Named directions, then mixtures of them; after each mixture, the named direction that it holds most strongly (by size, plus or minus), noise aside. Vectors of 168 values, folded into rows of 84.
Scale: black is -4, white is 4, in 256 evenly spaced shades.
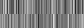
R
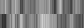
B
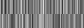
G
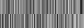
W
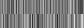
R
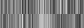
G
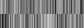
W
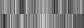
B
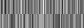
G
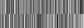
W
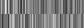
G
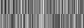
G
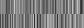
W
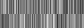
R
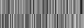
W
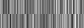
R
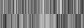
B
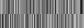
W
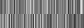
W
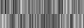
B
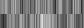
B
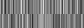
G
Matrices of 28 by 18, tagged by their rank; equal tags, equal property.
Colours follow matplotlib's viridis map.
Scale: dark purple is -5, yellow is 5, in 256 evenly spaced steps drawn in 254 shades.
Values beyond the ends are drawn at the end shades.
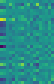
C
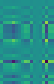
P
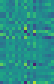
C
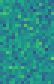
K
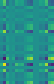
P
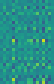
C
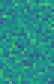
K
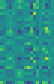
C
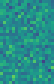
K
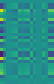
P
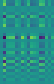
P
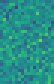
K
